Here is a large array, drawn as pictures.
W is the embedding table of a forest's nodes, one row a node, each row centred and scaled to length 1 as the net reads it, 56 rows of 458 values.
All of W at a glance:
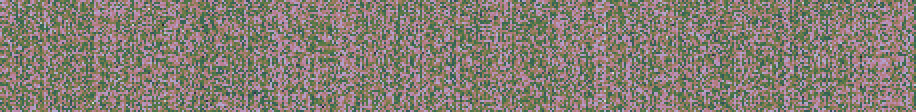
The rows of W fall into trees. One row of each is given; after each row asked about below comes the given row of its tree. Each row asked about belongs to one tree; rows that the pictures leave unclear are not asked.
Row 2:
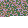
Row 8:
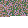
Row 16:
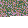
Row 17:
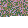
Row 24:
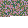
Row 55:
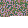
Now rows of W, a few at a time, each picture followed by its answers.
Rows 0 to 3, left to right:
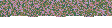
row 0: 17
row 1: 24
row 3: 24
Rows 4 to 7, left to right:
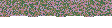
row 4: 8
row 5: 24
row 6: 17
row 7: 24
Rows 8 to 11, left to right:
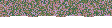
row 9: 2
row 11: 8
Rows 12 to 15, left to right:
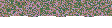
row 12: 16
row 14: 16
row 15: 55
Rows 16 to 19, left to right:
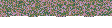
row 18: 24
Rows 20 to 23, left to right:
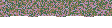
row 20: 16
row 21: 8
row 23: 24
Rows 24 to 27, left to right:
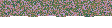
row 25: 8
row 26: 55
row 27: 17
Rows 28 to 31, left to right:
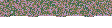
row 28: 2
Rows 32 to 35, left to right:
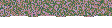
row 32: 8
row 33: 55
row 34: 24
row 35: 24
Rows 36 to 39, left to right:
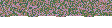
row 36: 55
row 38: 8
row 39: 17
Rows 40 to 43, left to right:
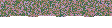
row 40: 24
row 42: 8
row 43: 2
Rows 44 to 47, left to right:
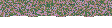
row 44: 55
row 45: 16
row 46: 24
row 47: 24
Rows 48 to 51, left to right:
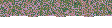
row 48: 8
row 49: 8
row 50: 16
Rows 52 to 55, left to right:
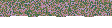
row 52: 8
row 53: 17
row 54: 8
